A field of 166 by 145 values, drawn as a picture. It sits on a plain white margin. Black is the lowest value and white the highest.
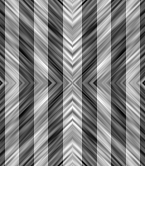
On average the colour sits 50% of the way up the scale. No overall slope runs across the table. It mirrors both left to right and top to bottom. Upright stripes repeat 5 times across the table.
